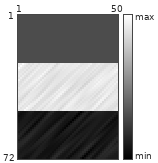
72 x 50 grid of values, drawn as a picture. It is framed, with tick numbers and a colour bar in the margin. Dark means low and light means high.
It is made of 3 by 1 panels. Panel 1,1: low, flat. Panel 2,1: very high, slanting up to the right, faint in contrast. Panel 3,1: very low, slanting up to the right, faint in contrast.
